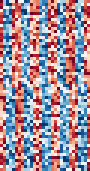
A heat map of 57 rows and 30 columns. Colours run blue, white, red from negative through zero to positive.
Stripes: upright, repeating 5 times. Histogram: flat. Symmetry: a half turn.
